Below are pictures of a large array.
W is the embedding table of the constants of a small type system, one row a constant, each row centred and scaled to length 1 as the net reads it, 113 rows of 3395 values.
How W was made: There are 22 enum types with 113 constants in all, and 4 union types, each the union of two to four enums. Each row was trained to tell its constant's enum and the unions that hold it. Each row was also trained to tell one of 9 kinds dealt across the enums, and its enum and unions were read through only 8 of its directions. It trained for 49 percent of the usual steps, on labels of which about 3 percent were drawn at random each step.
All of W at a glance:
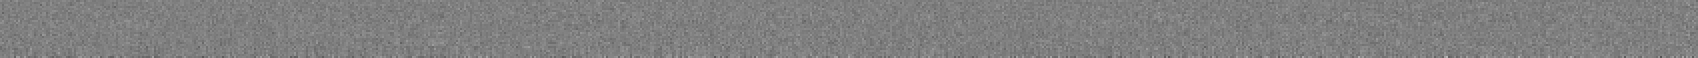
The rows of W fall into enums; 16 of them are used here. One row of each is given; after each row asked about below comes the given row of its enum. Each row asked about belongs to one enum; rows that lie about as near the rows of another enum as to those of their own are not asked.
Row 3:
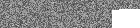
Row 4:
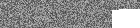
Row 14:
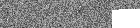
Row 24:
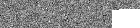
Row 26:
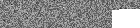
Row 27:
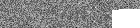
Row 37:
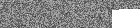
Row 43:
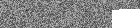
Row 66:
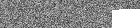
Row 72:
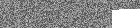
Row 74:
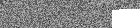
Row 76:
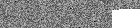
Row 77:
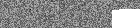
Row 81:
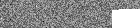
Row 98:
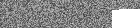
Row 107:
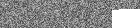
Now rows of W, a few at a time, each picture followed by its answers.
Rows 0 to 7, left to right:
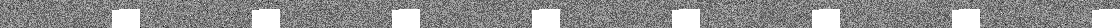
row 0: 72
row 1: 66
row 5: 4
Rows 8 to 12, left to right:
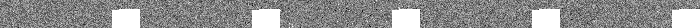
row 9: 66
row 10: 76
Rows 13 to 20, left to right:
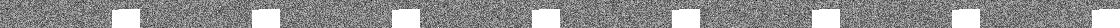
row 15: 3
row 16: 107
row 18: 26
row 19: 43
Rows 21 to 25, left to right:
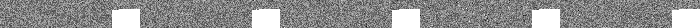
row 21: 27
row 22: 98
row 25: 76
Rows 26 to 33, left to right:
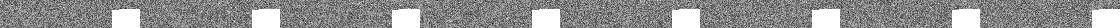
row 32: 27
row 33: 76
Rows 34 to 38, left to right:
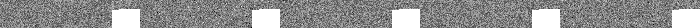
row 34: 76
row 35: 74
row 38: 81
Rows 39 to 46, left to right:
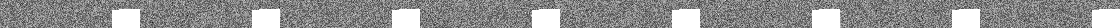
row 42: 98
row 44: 81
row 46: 43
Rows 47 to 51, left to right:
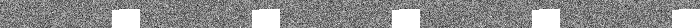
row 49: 72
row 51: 27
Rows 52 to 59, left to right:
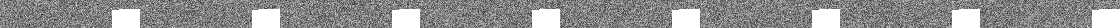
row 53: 72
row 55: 26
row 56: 26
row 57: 66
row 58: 72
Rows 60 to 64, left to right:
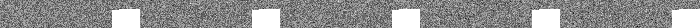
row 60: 26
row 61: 27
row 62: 27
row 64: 72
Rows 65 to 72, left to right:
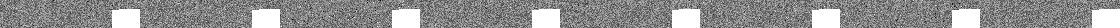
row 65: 4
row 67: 98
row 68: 76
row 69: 4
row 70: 4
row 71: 66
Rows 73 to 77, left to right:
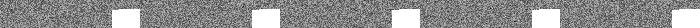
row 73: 27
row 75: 66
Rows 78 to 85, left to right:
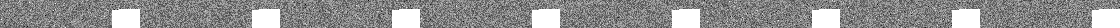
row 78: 107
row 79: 43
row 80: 37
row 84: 66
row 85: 98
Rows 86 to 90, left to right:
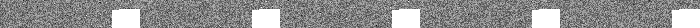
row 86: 98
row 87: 43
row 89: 43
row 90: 3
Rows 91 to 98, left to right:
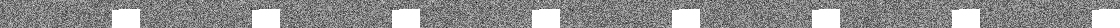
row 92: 74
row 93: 74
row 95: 72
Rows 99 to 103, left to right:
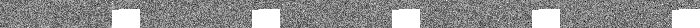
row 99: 76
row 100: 24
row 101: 81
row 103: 98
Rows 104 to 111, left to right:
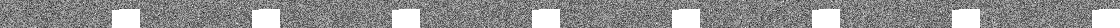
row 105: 4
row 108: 4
